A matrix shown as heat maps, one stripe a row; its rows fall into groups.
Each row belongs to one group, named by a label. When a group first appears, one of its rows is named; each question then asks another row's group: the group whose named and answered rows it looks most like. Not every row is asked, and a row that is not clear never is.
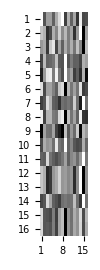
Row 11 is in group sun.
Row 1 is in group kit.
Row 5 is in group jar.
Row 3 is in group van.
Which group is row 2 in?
van
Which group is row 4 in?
jar
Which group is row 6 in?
kit
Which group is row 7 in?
sun
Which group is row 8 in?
kit
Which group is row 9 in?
jar
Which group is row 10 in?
jar
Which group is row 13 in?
van
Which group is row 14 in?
sun
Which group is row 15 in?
kit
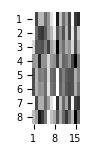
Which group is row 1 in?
kit
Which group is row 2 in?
kit
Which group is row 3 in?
kit
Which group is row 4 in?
van
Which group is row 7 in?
kit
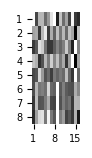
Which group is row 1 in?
kit
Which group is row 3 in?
sun
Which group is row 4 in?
van
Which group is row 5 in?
sun
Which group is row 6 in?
jar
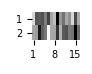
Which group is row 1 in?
kit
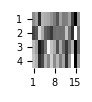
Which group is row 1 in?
van
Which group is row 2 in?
sun
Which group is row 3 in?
van
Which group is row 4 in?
van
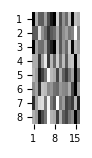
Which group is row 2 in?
sun
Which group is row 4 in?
van
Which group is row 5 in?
van
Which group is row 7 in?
jar
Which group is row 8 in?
van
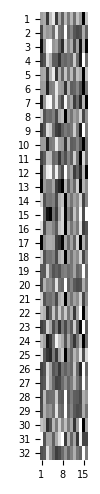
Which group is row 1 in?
van
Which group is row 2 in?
jar
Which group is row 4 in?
sun
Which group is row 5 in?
van
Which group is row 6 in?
van
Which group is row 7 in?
jar
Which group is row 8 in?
kit
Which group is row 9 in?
sun
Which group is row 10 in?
van
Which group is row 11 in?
sun
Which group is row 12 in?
jar
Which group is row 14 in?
kit
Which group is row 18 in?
kit
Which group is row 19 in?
sun
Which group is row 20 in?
jar
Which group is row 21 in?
kit
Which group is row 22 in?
van
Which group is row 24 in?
van
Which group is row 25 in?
kit
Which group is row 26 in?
sun
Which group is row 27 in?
sun
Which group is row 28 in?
jar
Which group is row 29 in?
jar
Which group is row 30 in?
van
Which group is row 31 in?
kit
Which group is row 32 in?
sun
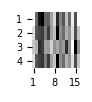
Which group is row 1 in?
kit
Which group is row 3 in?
van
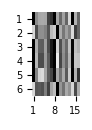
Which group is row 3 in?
jar
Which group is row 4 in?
jar
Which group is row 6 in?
kit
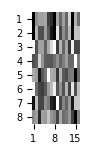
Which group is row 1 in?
jar
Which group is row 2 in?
jar
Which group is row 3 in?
kit
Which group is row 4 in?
sun
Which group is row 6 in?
kit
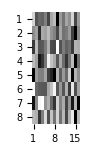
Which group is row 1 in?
kit
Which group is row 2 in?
van
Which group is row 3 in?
jar
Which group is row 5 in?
jar
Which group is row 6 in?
kit
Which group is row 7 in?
jar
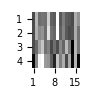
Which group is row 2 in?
jar
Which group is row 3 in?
sun
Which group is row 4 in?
jar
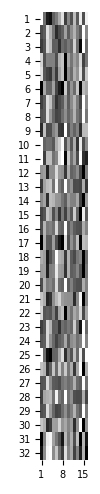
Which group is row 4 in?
kit
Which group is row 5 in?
kit
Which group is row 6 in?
jar
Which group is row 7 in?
sun
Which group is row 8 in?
sun
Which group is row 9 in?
jar
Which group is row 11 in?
kit
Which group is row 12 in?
van
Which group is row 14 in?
van
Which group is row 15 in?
sun
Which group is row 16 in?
jar
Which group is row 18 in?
van
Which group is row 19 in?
van
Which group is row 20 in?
jar
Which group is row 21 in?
van
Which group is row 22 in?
kit
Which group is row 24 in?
sun
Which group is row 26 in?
van
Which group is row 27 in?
sun
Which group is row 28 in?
jar
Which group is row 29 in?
sun
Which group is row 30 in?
van
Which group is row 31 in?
jar
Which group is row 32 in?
jar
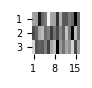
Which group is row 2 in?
sun
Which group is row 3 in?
kit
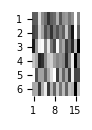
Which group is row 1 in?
sun
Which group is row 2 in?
sun
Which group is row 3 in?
jar
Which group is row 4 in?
van
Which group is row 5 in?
kit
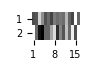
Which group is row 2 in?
kit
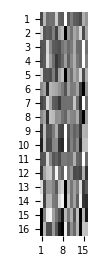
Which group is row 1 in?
jar
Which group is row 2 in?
kit
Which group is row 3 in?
sun
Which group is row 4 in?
sun
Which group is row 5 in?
kit
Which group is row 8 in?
van
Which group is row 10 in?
jar
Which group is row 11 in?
sun
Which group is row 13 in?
kit
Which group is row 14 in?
kit
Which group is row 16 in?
jar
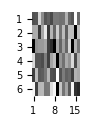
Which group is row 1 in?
sun
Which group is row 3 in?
jar
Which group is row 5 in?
jar
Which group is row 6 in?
kit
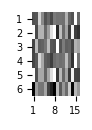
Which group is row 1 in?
sun
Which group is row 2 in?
kit
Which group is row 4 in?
sun
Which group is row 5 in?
kit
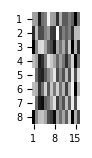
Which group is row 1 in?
van
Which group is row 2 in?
jar
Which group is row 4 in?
van
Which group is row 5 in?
kit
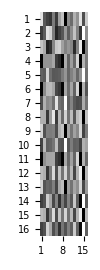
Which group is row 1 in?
kit
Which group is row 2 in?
sun
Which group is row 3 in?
van
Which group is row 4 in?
jar
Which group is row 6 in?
jar
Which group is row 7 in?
jar
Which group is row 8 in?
van
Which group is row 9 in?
kit
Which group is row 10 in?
jar
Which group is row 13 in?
kit
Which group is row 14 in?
sun
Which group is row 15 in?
van
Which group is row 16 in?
sun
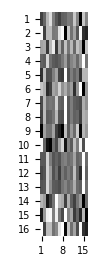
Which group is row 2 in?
kit
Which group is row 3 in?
van
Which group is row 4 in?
sun
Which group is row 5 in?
jar
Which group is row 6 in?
van
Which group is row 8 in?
jar
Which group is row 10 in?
kit
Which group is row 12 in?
sun
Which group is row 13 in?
sun
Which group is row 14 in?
van
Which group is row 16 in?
kit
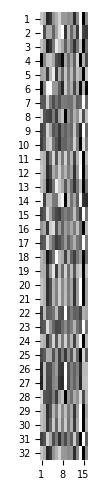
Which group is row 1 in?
van
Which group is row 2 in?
kit
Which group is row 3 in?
van
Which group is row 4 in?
jar
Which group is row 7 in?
sun
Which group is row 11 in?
van
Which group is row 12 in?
van
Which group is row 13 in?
van
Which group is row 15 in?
sun
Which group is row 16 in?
van
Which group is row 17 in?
sun
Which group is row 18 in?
van
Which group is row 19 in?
van
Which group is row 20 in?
van
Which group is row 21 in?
van
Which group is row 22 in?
jar
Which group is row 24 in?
van
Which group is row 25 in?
sun
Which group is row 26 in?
jar
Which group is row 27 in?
jar
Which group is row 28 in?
kit
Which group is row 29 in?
van
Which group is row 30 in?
van
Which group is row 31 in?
sun
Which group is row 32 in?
van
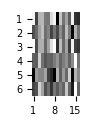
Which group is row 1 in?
kit
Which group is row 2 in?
sun
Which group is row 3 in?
kit
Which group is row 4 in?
sun
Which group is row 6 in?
sun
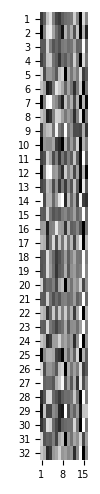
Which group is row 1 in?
sun
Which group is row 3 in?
sun
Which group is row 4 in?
sun
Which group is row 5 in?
kit
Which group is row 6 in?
van
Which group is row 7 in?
jar
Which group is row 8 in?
van
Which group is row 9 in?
jar
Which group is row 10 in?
jar
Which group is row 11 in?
sun
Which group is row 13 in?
sun
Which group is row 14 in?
kit
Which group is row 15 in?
sun
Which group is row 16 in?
van
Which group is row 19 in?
sun
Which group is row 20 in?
kit
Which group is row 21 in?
sun
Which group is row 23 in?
sun
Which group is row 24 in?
van
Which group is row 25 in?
jar
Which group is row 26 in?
kit
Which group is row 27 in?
kit
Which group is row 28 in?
sun
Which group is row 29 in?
jar
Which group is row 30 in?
sun
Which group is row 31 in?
kit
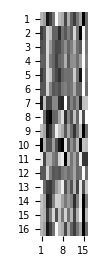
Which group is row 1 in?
van
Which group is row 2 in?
sun
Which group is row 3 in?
sun
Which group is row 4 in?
sun
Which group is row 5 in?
sun
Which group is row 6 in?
sun
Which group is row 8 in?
kit
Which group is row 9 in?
van
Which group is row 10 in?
jar
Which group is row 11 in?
kit
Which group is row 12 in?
sun
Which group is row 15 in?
van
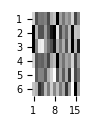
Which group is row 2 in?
jar
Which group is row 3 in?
jar
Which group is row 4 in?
kit
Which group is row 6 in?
van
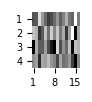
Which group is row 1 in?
sun
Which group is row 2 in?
van
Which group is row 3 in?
jar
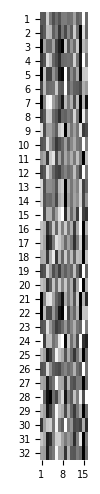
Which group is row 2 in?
sun
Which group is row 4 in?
sun
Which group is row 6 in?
jar
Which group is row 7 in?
jar
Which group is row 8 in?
sun
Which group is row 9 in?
kit
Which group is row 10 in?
sun
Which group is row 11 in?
van
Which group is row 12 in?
sun
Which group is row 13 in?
kit
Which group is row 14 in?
kit
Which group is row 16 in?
van
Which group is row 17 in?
van
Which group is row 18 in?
van
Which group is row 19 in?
sun
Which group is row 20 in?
van
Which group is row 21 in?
jar
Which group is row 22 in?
jar
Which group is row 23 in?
sun
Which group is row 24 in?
kit
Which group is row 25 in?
van
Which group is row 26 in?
sun
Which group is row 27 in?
van
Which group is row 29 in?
van
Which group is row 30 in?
jar
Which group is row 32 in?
van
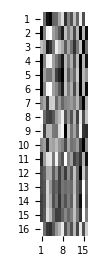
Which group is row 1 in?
kit
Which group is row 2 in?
jar
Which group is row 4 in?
jar
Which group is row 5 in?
jar
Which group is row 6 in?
jar
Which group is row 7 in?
van
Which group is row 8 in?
kit
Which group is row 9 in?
kit
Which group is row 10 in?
van
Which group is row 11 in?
jar
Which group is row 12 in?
sun
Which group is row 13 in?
sun
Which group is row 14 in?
sun
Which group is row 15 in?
sun
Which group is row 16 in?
kit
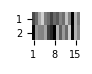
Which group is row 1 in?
sun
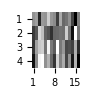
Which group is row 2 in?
sun
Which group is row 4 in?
jar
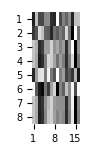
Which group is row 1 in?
jar
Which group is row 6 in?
kit
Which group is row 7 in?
van
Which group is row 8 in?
van
